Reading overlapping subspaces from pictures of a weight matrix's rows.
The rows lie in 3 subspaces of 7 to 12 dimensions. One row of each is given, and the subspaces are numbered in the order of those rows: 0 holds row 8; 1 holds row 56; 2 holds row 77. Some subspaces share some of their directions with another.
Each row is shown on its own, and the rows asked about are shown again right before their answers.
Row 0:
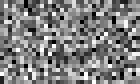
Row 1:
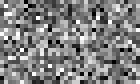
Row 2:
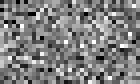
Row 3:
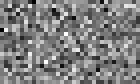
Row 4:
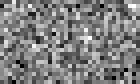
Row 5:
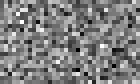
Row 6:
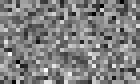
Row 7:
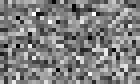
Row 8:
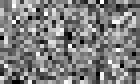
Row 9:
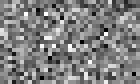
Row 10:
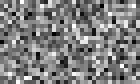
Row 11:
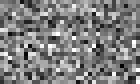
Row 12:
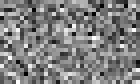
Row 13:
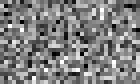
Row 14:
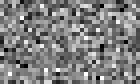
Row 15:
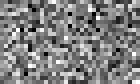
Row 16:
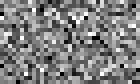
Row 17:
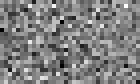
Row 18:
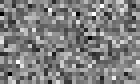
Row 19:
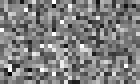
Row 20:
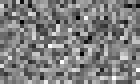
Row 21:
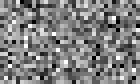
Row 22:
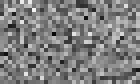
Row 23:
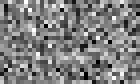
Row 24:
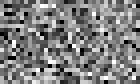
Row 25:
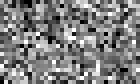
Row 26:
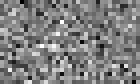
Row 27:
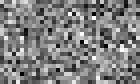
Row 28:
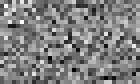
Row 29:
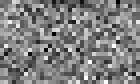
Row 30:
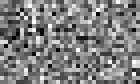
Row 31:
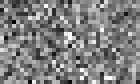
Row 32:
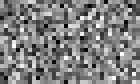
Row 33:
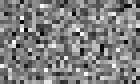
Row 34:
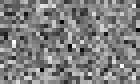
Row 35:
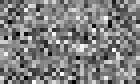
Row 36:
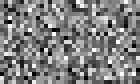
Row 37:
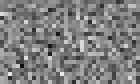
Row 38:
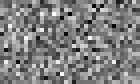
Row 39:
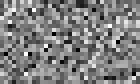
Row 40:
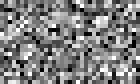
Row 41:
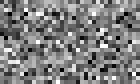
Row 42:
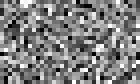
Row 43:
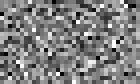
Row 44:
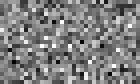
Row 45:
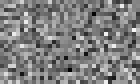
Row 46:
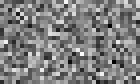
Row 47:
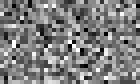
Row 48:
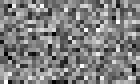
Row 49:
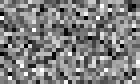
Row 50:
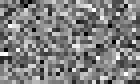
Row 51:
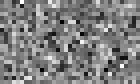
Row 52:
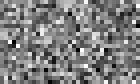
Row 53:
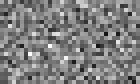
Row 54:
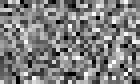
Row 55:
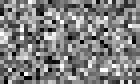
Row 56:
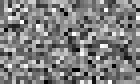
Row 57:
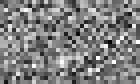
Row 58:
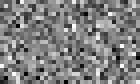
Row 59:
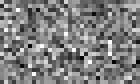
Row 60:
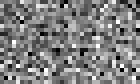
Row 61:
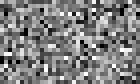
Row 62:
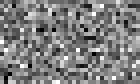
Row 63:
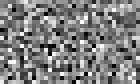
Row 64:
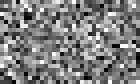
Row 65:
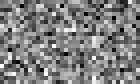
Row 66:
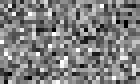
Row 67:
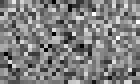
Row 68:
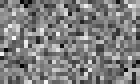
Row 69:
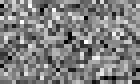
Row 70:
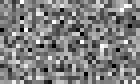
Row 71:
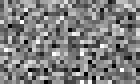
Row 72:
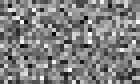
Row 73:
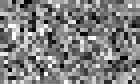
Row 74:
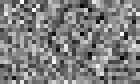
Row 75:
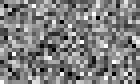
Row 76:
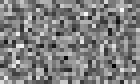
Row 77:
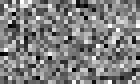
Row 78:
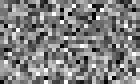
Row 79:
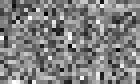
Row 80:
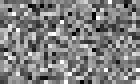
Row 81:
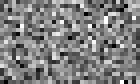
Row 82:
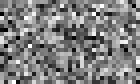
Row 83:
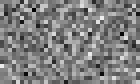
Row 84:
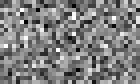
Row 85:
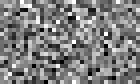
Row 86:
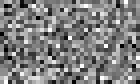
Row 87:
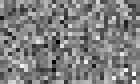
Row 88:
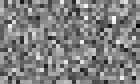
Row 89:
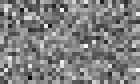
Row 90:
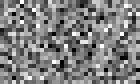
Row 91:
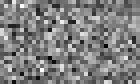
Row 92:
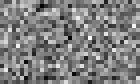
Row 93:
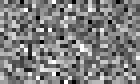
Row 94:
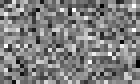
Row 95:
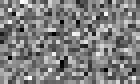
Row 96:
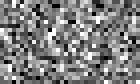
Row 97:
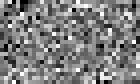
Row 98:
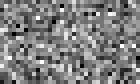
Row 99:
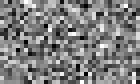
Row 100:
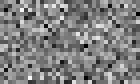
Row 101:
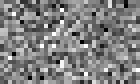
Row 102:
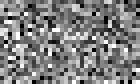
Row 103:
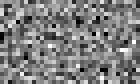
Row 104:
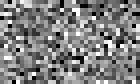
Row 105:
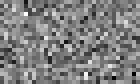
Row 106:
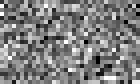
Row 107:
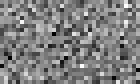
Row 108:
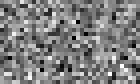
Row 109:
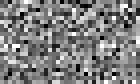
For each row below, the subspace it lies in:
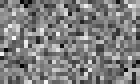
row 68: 1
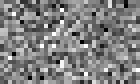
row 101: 0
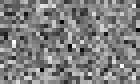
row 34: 2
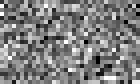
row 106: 0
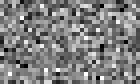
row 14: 2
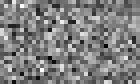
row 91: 2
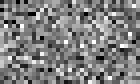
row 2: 0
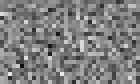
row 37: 0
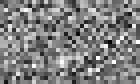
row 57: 1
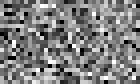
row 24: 2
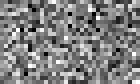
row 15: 1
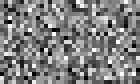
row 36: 0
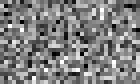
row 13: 1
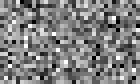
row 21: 1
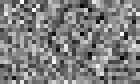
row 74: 2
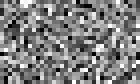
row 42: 2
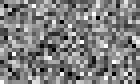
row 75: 1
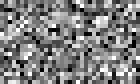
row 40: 0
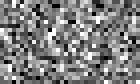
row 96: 2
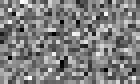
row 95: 0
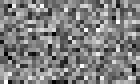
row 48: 2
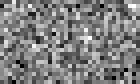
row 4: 1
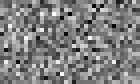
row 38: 1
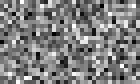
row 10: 2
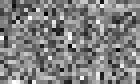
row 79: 0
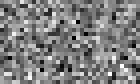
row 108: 0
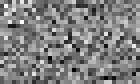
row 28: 2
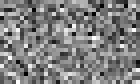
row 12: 2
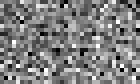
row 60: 1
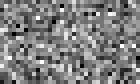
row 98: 0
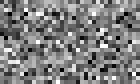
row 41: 0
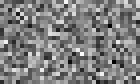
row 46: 1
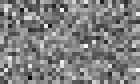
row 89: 0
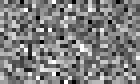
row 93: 1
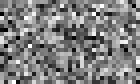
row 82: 0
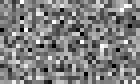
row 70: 2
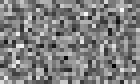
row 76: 1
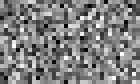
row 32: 1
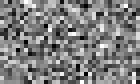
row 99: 1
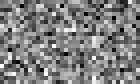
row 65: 2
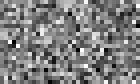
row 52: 2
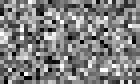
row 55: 0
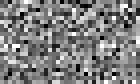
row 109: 1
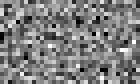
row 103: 0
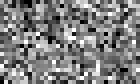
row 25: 0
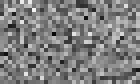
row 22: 2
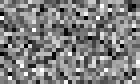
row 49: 1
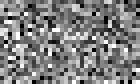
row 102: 0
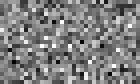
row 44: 2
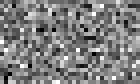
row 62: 2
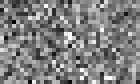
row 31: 0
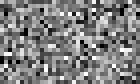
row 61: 0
